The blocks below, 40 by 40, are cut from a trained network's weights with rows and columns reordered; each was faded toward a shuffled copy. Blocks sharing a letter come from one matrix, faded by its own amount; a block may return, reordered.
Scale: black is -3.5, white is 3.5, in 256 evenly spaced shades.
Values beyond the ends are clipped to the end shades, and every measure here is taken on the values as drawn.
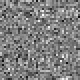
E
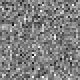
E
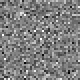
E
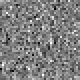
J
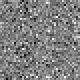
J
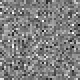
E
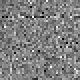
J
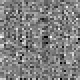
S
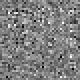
E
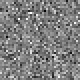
J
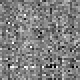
S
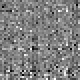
S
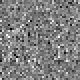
J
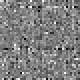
S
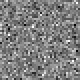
J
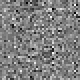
E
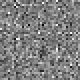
E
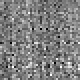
S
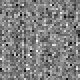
S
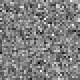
J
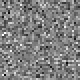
J
